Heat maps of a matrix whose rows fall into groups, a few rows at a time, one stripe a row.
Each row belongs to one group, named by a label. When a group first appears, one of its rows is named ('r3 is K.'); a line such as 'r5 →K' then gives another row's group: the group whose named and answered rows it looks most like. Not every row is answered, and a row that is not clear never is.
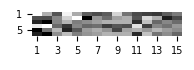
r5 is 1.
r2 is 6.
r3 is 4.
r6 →4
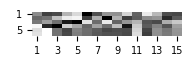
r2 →6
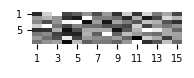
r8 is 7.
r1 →1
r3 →6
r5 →1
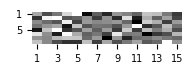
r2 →1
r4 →7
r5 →1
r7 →6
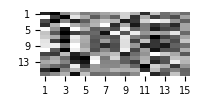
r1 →4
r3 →1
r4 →6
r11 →1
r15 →4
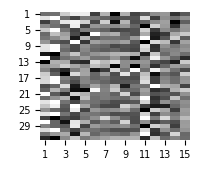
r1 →6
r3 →6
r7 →7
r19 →1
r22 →7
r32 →4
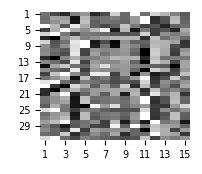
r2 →7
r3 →7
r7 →4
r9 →6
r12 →4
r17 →7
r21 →1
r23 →7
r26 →7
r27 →7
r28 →1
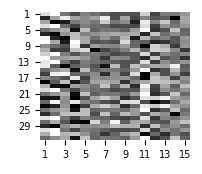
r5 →7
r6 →4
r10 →6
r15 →7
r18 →1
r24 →1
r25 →7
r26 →6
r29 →4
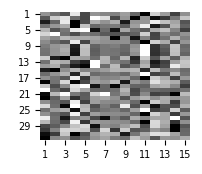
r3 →1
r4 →7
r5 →6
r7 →6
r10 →7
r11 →7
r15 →4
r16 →7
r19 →6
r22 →1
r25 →7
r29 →6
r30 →6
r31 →1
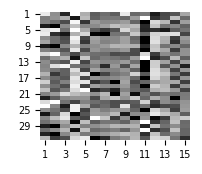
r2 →7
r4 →4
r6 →6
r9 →4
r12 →7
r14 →1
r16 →6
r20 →6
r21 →6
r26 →1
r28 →7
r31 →4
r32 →6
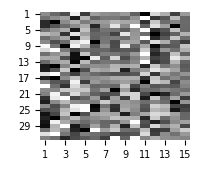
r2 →7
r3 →4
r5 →7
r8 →6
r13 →7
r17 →4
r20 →6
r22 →1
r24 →6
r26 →1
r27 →4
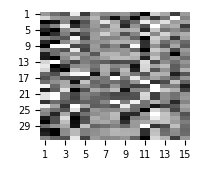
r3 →1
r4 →1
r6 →1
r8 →4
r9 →1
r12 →4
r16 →6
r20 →1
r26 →1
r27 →1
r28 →1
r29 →7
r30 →4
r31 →4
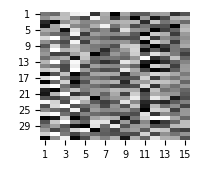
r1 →6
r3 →4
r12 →7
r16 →1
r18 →1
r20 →4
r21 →1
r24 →1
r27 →1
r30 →6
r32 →1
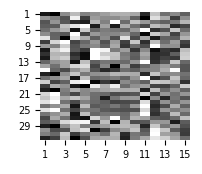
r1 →4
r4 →6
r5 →7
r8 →1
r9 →1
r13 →7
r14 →6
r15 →6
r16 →4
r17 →7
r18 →6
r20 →4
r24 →7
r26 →7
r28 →6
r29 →4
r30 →6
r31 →1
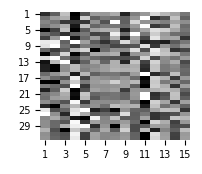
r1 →1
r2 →7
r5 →1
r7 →1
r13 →1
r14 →4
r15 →4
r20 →1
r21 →7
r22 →7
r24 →4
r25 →6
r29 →6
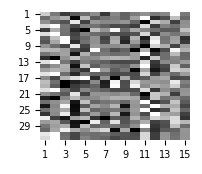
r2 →7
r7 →1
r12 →4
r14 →7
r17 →6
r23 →7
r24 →1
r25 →7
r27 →6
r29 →7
